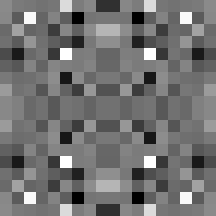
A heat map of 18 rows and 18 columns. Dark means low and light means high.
Mirror symmetry: left to right and top to bottom. Seam: none. Slope: none.
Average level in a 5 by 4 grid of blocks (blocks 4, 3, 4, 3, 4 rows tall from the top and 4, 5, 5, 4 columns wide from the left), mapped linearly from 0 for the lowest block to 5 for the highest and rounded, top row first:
5 2 2 5 / 0 4 4 0 / 4 1 1 4 / 0 4 4 0 / 5 2 2 5
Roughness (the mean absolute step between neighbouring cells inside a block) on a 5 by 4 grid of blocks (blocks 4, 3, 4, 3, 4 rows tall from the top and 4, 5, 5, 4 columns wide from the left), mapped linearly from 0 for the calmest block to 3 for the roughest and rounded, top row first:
2 3 3 2
1 2 2 1
0 1 1 0
1 2 2 1
2 3 3 2
